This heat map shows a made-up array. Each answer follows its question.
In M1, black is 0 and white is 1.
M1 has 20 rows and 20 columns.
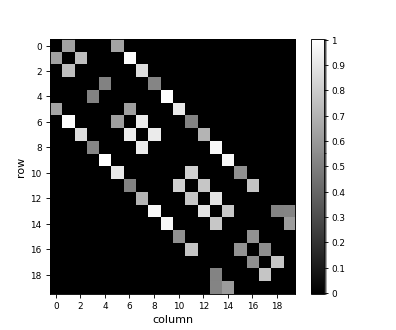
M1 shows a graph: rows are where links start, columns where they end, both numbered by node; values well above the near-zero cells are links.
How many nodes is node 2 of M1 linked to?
2
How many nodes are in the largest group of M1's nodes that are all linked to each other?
3
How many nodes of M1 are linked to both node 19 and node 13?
1
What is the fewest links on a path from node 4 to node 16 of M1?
6
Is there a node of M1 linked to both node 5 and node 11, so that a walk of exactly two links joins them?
yes
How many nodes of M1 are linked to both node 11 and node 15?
2
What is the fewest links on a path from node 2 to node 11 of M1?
3
